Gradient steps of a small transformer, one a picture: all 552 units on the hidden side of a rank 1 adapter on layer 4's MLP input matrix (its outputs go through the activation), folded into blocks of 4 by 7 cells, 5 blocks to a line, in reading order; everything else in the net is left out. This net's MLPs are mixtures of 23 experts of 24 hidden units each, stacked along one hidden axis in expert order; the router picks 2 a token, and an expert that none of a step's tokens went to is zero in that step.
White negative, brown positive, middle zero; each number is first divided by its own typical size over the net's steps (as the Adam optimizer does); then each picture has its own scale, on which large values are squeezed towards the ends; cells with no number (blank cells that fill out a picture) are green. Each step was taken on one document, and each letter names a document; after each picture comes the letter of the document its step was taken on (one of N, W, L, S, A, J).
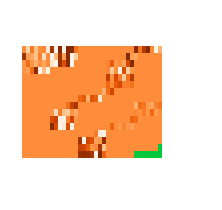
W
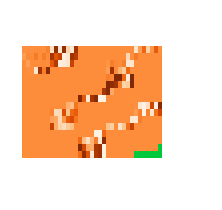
W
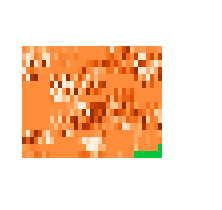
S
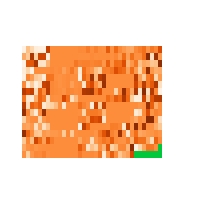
S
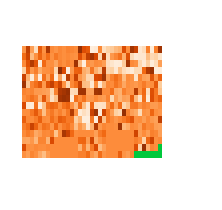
S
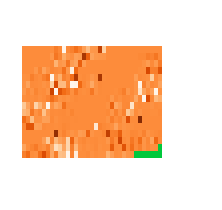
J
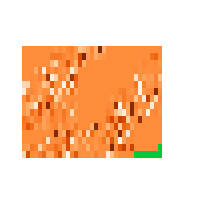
J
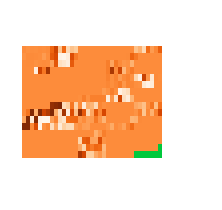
W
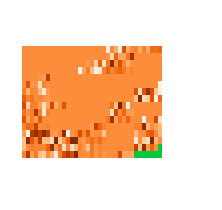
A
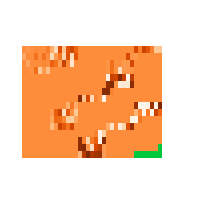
W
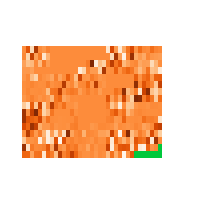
A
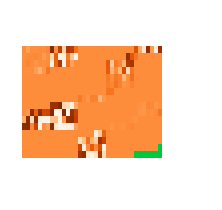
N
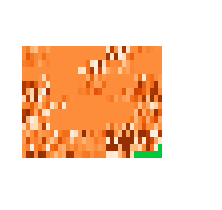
S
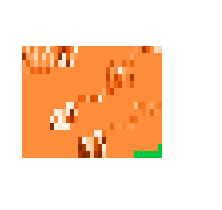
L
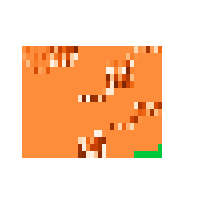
W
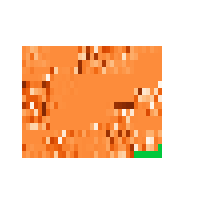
A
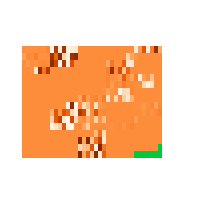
W
